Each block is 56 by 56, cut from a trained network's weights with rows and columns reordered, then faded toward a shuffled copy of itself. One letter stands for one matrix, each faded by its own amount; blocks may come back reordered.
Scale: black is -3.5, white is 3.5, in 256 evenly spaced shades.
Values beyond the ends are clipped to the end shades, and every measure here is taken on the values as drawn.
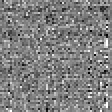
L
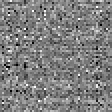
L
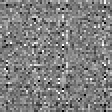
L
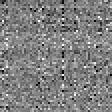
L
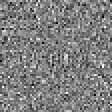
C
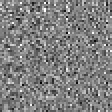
C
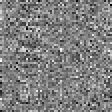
C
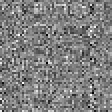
C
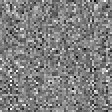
C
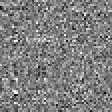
C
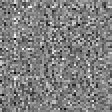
C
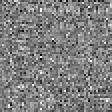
C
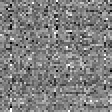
L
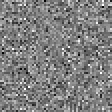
C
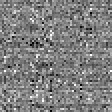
L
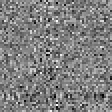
C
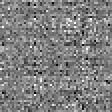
L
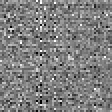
L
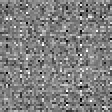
L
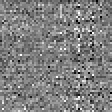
L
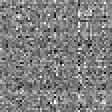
L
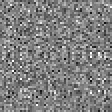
C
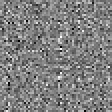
C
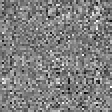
C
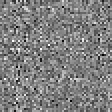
C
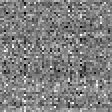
L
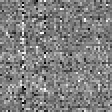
L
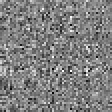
C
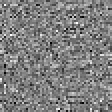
C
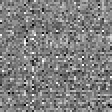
L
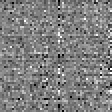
L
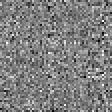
C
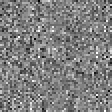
C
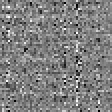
L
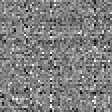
L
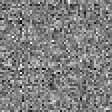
C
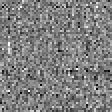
C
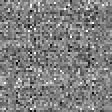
L
